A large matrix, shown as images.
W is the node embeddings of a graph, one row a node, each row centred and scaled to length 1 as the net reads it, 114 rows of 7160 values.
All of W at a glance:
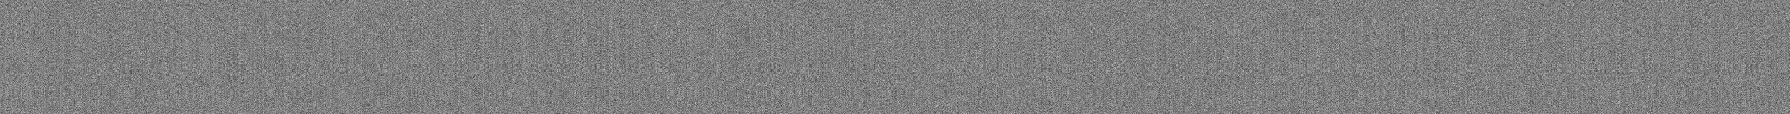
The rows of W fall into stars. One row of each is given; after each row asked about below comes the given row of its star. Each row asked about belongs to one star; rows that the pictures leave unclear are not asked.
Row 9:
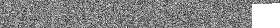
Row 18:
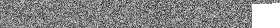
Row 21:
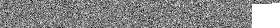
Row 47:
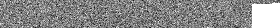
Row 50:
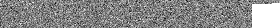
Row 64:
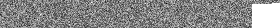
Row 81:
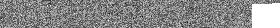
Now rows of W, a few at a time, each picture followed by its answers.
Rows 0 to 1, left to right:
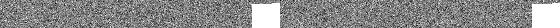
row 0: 50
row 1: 18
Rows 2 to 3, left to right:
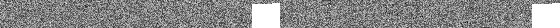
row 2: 21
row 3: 81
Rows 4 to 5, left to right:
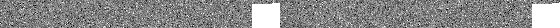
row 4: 9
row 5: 9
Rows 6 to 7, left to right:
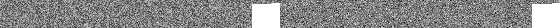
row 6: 47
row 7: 50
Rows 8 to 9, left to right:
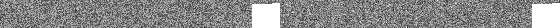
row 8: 81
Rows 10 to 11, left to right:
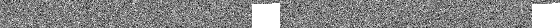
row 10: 18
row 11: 47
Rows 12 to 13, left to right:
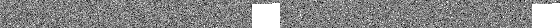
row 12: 21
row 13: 9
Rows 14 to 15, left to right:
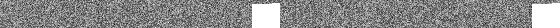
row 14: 47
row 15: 47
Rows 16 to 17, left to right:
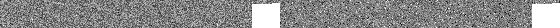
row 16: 18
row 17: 9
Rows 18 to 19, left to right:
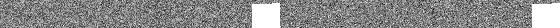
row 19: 50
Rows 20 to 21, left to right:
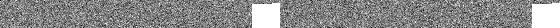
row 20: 18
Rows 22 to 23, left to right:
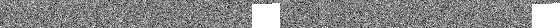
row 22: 50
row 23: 47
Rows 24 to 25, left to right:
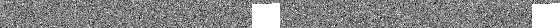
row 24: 21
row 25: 64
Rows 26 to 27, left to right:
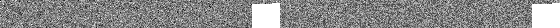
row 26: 18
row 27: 50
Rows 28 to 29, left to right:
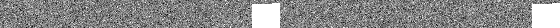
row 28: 81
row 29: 21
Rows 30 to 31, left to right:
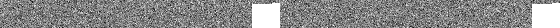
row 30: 21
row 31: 47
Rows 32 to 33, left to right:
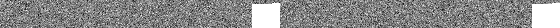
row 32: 47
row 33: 47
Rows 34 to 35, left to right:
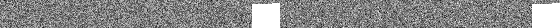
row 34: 64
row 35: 21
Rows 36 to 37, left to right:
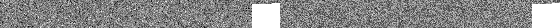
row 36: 81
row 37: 21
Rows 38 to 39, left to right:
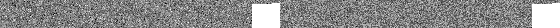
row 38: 64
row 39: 47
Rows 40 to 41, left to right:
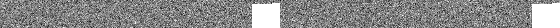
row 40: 21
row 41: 18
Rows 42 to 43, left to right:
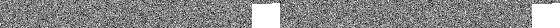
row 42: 47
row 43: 81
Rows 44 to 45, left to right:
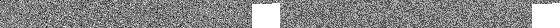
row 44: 18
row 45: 21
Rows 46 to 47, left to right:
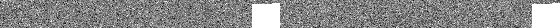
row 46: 81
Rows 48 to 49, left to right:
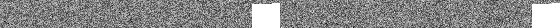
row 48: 18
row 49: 64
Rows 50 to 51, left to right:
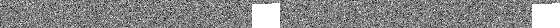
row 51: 81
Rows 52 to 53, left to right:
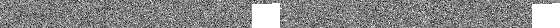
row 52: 21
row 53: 50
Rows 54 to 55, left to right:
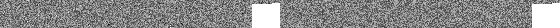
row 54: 81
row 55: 18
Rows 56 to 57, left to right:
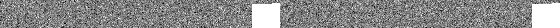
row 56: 81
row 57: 47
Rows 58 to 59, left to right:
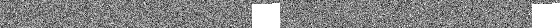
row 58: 18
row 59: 18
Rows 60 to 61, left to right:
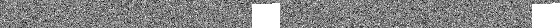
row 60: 50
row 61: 47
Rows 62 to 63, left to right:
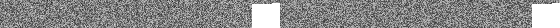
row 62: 81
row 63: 50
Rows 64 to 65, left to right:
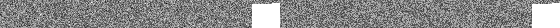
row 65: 64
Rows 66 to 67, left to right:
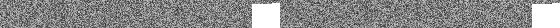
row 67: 18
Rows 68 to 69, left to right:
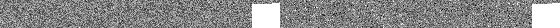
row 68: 18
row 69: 64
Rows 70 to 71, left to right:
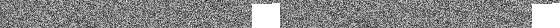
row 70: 9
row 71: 64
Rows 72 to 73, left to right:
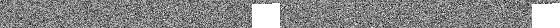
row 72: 50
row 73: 50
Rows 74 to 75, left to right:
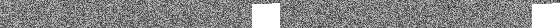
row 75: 47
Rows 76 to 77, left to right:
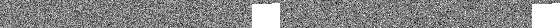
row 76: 81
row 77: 81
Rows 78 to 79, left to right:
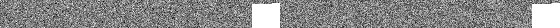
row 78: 50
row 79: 81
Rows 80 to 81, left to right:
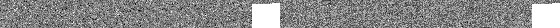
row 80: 64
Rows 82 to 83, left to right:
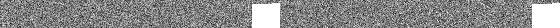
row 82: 64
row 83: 47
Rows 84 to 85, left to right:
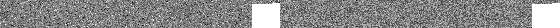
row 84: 9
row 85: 47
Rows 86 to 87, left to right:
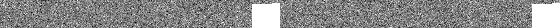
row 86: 81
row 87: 18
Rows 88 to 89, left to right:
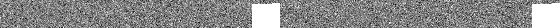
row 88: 21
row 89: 50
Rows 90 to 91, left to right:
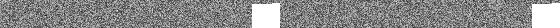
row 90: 47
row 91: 21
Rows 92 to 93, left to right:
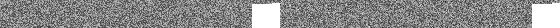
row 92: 47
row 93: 21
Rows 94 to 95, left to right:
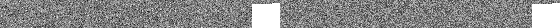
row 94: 47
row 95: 18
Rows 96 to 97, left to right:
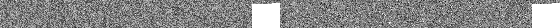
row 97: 50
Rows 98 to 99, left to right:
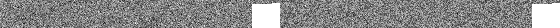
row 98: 21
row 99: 9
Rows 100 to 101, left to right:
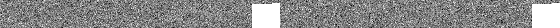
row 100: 18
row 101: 64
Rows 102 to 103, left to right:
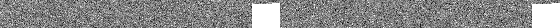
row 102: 21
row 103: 64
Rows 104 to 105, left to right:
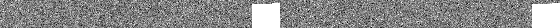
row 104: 18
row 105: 64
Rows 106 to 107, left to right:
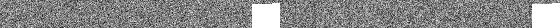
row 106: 21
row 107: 9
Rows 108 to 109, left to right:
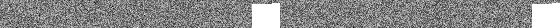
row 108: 81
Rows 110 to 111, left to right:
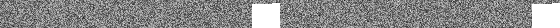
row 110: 9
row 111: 18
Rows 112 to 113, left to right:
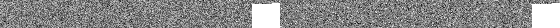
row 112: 21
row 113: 50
